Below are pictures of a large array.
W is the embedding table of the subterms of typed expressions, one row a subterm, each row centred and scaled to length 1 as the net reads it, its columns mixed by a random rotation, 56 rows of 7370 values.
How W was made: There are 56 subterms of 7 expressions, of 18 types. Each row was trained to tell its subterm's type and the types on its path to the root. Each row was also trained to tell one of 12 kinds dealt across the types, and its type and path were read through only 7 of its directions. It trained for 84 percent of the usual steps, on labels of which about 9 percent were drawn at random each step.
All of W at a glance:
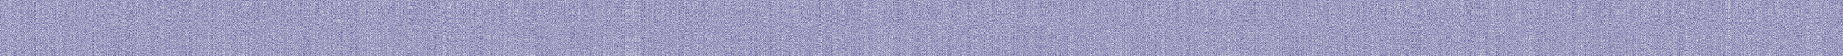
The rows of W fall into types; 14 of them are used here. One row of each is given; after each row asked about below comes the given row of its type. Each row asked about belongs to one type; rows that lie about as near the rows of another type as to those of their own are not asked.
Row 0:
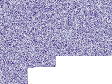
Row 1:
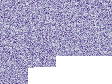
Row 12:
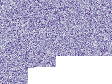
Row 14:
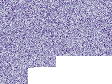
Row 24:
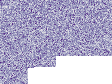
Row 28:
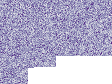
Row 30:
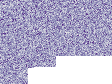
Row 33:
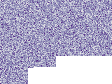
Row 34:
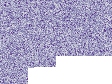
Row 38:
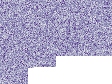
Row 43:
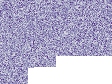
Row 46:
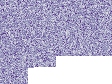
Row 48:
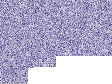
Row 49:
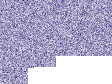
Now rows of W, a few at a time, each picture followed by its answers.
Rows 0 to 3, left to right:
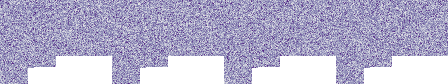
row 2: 48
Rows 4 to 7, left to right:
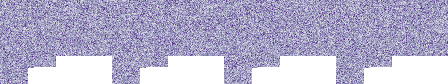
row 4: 48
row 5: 49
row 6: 30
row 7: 28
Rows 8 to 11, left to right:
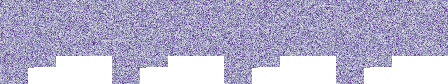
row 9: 12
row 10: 46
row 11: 49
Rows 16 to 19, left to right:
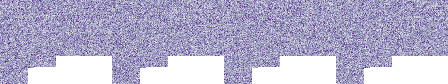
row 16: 28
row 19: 46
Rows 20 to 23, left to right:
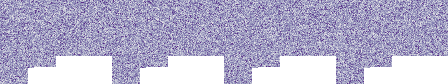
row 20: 48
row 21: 48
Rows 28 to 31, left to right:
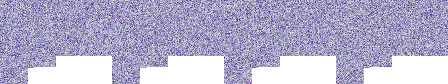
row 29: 43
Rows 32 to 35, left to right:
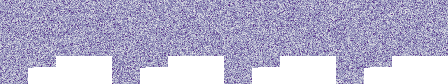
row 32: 38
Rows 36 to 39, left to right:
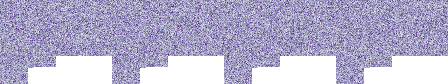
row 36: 38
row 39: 14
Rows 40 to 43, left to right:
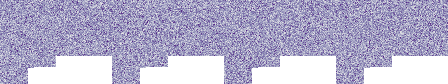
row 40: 49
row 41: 38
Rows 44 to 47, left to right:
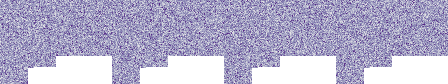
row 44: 33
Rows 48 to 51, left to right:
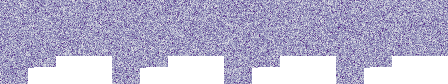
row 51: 38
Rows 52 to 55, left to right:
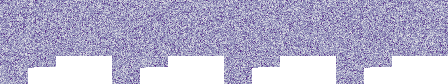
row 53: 14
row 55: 14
